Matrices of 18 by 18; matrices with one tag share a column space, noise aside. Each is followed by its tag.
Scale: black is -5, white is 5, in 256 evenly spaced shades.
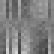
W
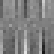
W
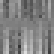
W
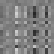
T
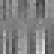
W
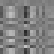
T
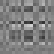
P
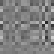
P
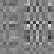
P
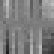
W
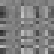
T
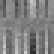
W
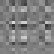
P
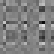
P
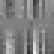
W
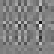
P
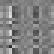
T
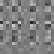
P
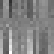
W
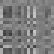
T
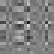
P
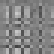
T
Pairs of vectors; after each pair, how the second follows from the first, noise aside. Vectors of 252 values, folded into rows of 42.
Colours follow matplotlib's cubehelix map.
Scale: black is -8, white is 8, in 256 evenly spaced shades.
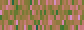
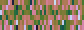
scaled up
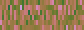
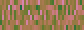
negated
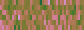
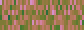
shuffled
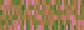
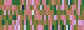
scaled up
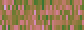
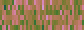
negated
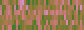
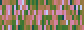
scaled up
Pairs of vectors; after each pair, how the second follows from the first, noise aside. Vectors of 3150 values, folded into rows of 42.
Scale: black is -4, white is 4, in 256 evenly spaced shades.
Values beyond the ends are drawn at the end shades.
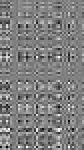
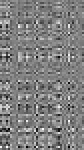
negated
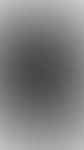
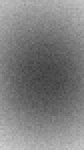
reversed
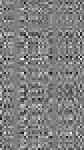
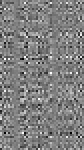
negated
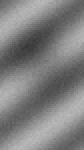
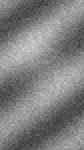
negated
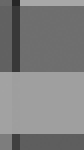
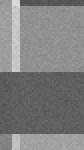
negated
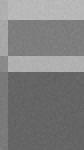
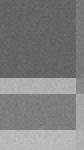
reversed
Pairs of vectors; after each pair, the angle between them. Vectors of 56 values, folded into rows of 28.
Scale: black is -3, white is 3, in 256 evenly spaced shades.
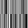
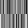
partly opposed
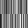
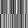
partly aligned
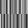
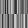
orthogonal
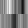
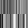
partly opposed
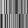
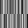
orthogonal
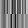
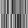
partly aligned
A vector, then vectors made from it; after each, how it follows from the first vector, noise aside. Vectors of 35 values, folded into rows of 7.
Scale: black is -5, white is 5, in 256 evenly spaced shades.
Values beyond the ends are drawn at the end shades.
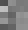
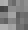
negated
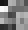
scaled up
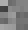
negated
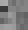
negated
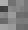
negated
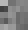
negated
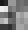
scaled up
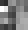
scaled up
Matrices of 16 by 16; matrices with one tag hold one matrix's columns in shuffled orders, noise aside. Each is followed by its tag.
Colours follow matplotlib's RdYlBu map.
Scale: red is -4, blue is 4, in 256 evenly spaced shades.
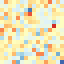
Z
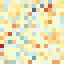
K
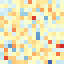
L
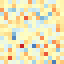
L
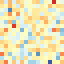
Z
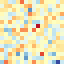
Z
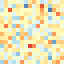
K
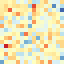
K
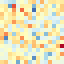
K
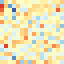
K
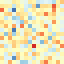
K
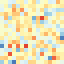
L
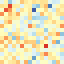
K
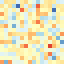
K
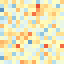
K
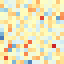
L
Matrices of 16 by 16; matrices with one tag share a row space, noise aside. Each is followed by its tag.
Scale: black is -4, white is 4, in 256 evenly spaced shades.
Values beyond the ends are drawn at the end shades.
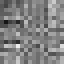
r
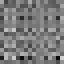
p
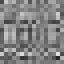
p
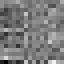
r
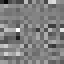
r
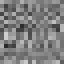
p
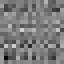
p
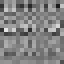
p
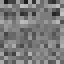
p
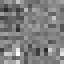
r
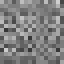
p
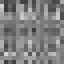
p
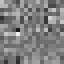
r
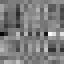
r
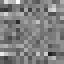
r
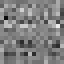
p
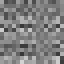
p
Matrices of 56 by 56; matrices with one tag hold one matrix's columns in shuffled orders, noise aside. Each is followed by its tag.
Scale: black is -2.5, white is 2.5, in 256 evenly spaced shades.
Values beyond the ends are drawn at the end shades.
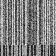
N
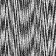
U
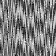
U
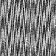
U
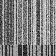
N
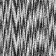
U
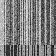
N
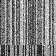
N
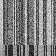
N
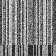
N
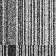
N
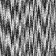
U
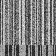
N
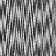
U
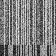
N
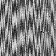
U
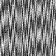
U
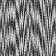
U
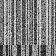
N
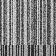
N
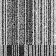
N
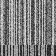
N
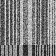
N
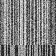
N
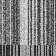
N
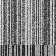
N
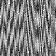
U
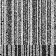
N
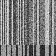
N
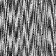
U
